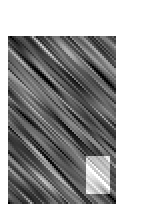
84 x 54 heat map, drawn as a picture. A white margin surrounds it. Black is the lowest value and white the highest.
In the bottom right lies a patch that is higher than the rest. The ninth with the highest average is the bottom right. The halves do not mirror each other. The grain runs diagonally down to the right.
